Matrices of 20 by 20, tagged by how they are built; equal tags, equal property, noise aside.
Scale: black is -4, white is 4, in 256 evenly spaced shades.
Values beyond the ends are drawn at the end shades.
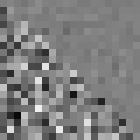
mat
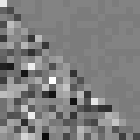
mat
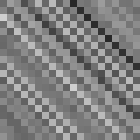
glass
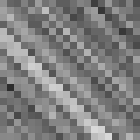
glass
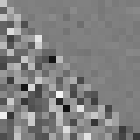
mat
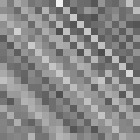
glass
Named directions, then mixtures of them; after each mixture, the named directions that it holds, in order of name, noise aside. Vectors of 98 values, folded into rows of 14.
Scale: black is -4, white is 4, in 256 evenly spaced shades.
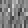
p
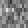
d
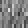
p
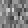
d, p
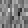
d, p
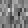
d, p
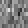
d, p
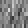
p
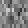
d, p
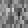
d, p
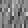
p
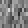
d, p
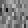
d, p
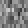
d, p
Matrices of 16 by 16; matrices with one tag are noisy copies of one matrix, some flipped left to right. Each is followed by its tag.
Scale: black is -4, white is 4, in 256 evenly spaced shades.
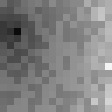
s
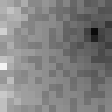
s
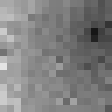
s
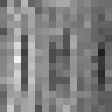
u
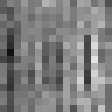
u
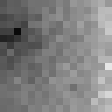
s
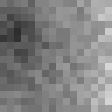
s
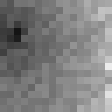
s
